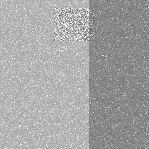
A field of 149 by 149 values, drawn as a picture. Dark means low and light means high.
Roughest part: top middle. Odd patch: rougher, in the top middle. Stripes: none. Seam: vertical, 60% of the way across, the left part higher.
